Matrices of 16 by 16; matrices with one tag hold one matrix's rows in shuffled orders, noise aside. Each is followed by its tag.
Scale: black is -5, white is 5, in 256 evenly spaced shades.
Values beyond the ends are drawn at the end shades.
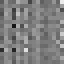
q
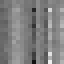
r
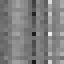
r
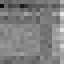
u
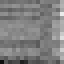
u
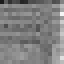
u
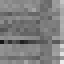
u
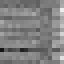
u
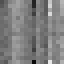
r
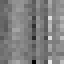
r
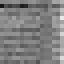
u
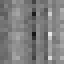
r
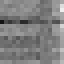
u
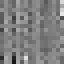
q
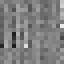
q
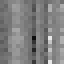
r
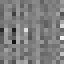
q
